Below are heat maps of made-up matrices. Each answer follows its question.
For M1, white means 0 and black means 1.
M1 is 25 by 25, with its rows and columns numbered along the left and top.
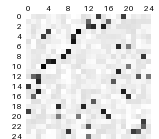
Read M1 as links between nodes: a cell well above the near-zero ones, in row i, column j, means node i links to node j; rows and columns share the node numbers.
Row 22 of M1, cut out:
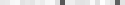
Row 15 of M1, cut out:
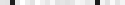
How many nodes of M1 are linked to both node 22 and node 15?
0
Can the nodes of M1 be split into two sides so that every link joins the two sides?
yes
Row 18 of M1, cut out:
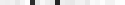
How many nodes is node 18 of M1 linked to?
2
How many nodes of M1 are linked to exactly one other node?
7
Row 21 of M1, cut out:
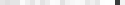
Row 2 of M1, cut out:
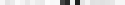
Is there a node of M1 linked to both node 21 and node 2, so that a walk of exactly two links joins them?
no
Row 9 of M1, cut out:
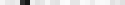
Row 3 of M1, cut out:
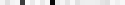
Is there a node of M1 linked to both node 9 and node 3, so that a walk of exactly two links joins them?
yes
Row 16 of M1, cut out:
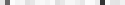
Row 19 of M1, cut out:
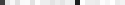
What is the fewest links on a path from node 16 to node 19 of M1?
5
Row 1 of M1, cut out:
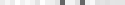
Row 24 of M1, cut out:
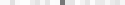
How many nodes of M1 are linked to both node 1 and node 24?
1
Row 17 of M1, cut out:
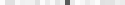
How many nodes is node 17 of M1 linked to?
1
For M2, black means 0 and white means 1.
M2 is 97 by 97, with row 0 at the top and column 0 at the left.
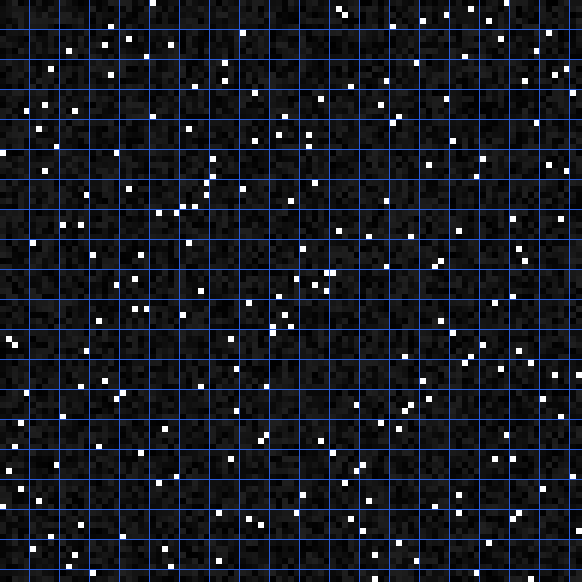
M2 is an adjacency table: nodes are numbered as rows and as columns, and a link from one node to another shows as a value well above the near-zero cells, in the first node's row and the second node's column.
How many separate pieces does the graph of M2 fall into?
1
